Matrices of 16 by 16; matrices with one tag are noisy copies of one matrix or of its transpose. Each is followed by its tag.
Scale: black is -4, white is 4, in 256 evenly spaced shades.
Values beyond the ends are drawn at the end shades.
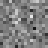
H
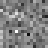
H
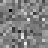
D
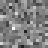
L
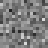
D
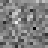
H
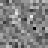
H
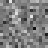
H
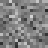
H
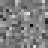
L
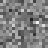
D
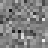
D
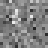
H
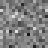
H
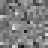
L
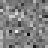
H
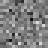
D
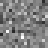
D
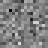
D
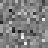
D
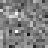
H
